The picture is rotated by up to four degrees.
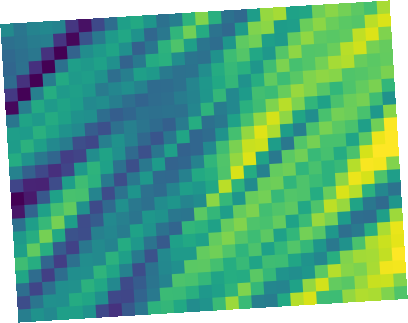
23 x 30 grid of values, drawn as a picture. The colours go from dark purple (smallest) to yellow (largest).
The grain runs diagonally up to the right. The values follow a bell shape. Values rise toward the right.
